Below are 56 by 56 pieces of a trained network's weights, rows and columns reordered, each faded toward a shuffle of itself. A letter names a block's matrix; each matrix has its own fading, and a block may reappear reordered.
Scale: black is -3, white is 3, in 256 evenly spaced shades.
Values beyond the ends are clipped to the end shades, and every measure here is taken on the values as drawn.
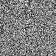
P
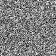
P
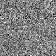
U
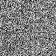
P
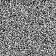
P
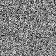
P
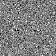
U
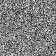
P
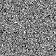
U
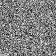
P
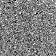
U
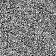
P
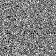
U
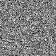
U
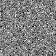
U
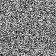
P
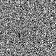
U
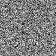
P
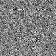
U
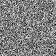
P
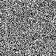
P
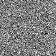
U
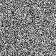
P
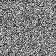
P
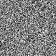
P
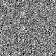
U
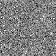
U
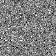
U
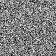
P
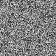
P
